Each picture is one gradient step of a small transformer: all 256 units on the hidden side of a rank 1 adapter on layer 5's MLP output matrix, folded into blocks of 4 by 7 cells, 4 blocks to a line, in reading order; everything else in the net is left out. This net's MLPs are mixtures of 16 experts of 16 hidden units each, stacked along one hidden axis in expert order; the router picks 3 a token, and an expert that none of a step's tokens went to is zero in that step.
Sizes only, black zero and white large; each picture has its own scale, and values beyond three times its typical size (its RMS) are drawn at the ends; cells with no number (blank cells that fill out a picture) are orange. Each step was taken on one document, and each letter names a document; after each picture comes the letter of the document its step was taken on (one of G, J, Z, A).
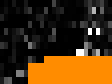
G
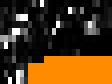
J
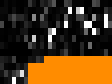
J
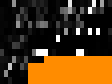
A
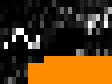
G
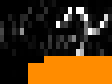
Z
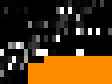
A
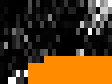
G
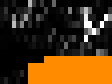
Z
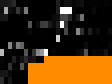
A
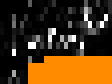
Z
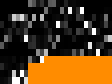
J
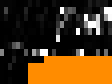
A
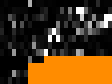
Z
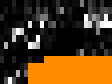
G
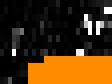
G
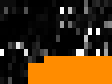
A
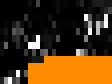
G
